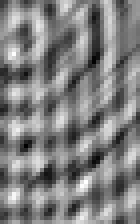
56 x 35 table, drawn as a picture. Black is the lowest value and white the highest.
Rings: centred on the top left. Stripes: upright, repeating 6 times. Slope: none. Odd rows or columns: none. Average level on the scale: 50%.
